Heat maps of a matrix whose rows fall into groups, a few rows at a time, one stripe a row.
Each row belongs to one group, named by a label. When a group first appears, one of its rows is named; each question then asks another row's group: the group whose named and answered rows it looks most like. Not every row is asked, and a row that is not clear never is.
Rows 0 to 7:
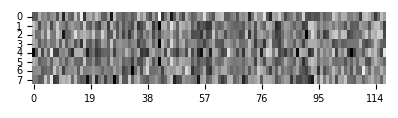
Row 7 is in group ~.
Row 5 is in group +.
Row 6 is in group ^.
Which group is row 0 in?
^
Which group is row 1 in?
+
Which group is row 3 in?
+
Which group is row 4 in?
~
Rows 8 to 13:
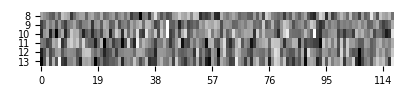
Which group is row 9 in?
^
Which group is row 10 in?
^
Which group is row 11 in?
~
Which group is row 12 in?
~
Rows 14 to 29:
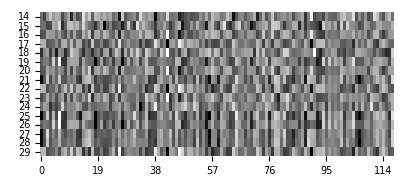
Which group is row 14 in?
^
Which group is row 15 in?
~
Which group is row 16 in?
^
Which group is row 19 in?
~
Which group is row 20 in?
^
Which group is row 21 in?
~
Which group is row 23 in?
^
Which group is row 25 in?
~
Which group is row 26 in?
~
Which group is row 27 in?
~
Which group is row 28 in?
~
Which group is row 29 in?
+
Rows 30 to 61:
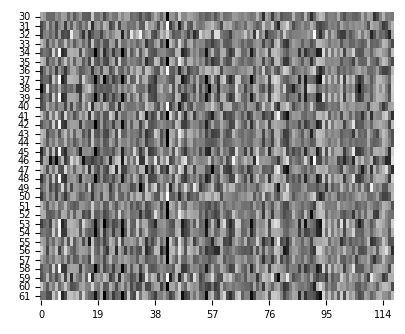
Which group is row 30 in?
+
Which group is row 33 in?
+
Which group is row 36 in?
^
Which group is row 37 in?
~
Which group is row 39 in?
~
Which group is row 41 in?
+
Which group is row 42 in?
~
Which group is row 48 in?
~
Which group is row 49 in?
^
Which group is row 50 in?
^
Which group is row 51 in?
+
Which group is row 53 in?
~
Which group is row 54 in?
~
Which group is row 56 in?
+
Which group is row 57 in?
+
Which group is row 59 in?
^
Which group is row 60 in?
+
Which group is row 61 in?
~
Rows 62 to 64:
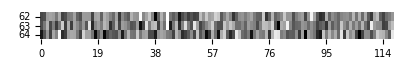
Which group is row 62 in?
^
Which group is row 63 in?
^
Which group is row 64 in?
~
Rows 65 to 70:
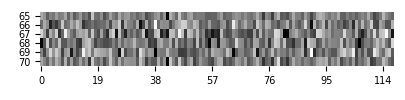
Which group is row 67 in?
+
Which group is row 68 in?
~
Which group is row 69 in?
^
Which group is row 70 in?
+
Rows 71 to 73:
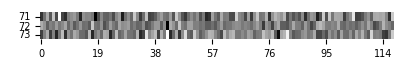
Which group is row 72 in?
+
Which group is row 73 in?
^
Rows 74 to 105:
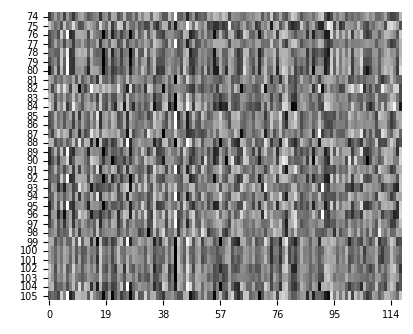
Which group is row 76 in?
~
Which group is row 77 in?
^
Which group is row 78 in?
~
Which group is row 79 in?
~
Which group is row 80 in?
~
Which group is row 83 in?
+
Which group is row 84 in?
+
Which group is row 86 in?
^
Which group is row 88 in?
+
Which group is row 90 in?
~
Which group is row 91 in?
^
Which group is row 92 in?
~
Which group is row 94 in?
^
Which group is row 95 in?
~
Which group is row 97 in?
^
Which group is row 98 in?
^
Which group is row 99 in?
+
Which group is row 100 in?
+
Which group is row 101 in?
+
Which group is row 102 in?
+
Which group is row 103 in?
+
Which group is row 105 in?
~
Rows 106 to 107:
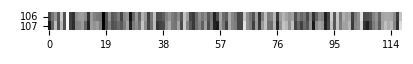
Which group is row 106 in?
~
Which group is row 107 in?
~
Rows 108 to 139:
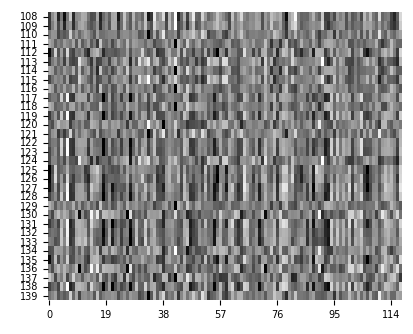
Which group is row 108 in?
^
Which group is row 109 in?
^
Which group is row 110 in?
^
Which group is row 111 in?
+
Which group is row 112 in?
~
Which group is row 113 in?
^
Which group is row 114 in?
+
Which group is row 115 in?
^
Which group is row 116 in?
+
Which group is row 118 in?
+
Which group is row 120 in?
^
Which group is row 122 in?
~
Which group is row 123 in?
~
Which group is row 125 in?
~
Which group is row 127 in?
~
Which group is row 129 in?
+
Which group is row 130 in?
^
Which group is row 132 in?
~
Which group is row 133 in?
~
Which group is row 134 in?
^
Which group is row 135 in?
~
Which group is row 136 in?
^
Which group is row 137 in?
+
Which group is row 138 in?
~
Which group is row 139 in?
^
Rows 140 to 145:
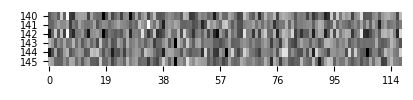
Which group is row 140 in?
~
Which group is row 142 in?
~
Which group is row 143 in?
+
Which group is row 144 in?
~
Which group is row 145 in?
+
